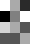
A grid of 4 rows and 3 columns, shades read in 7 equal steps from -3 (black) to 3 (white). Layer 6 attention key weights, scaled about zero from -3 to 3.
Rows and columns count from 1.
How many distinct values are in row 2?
3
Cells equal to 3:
2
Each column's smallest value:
-3 -1 -2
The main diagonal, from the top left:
3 0 -1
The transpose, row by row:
3 -3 2 -1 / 1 0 1 -1 / -2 3 -1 1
